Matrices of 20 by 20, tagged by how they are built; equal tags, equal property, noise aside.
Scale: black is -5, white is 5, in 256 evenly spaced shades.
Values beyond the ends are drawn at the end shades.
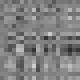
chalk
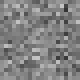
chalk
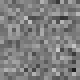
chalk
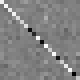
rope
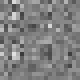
chalk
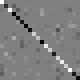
rope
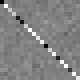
rope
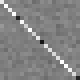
rope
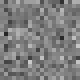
chalk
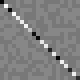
rope
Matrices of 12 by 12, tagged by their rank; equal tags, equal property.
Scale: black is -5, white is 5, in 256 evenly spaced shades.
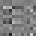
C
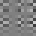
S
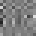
C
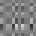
S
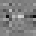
C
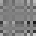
S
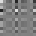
S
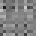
C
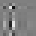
S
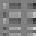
S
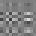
S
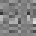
C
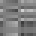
S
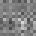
C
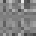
C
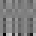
S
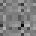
C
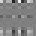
S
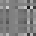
S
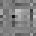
C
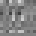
C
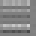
S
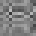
C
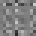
C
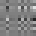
S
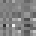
C
